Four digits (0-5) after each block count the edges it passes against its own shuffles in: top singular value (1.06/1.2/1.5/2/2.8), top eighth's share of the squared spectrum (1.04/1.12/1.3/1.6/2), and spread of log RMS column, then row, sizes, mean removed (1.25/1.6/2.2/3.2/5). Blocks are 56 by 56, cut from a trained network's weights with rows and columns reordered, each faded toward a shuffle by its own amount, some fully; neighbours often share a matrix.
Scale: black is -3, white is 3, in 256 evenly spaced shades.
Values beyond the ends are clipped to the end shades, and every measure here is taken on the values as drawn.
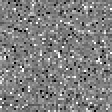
0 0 0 0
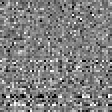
4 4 0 3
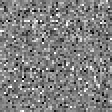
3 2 0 2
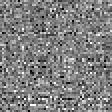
3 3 0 2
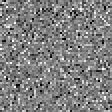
0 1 0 0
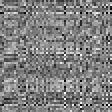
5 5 2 3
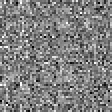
3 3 1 2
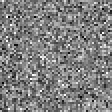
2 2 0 0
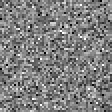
1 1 0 0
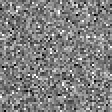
0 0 0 0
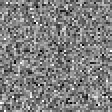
1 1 0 0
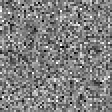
1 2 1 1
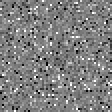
0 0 0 0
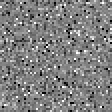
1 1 0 1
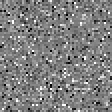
0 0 0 0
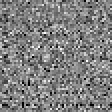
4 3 1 2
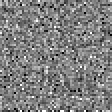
3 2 0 1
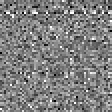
4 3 1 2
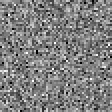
1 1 0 0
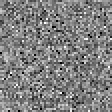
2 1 0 0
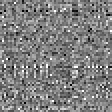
4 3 1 2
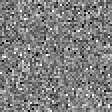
1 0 0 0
